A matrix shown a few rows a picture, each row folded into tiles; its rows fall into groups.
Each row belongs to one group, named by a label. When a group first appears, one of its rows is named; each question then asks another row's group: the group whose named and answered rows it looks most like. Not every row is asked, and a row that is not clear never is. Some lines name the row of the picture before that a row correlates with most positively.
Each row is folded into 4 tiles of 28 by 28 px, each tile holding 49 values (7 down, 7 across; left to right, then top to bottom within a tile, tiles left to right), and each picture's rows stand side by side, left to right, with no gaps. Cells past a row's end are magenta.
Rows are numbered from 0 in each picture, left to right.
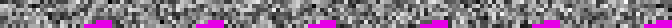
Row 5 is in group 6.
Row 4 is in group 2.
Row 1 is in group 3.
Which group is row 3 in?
2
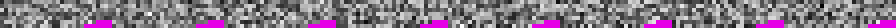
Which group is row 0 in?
3
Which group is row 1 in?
6
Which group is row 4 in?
3
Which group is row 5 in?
3
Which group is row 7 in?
6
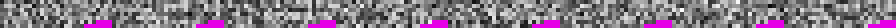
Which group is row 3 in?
6
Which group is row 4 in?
2
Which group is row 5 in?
2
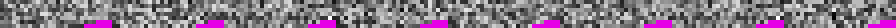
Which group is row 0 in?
2
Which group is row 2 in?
6
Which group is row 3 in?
2
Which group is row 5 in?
2
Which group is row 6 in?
6
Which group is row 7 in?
3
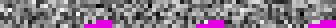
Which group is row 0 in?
6
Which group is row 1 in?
6
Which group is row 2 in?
3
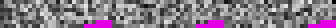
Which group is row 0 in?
2
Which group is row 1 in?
2
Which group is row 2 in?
3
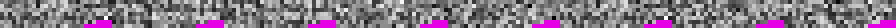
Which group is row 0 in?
6
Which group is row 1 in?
2
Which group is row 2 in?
2
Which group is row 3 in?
6
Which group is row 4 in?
6
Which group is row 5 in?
6
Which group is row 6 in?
2
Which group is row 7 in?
3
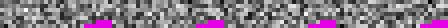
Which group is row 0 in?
3
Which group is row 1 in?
6
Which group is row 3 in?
3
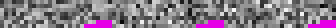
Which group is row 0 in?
3
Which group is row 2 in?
6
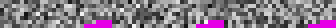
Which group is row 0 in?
6
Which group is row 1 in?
6
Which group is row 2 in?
2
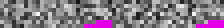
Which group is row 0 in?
6
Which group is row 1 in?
6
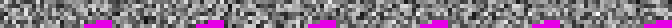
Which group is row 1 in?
2
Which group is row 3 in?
6
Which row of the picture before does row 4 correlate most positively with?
1
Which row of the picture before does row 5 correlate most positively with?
0
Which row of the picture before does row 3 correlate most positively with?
1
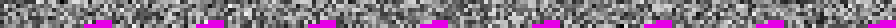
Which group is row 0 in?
2
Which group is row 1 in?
6
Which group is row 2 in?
2
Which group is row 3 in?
3
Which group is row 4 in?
2
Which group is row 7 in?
2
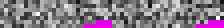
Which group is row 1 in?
6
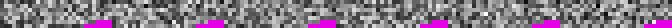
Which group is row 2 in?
6
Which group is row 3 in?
3
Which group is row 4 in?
6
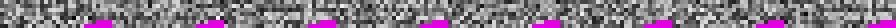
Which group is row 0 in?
3
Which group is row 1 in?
6
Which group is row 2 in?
2
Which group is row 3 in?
2
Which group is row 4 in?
3
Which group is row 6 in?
3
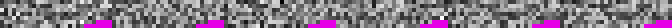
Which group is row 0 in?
3
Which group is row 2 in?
2
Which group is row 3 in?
6
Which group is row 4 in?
3
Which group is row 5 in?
3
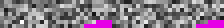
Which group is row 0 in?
3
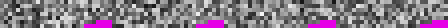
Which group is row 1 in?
2
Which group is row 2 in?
6
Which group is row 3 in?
2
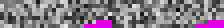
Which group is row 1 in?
2
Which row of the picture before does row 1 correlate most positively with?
1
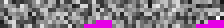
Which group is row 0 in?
2
